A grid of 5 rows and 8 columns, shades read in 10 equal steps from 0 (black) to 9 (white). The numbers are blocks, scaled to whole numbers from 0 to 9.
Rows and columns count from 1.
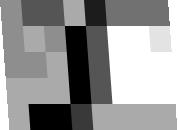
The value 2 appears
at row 5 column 4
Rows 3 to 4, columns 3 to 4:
6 0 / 6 0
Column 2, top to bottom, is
3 6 5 6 0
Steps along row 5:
down same up up same same same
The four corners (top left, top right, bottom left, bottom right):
5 4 6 6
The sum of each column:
27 20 20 8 16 37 37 36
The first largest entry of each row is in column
4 6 6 6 1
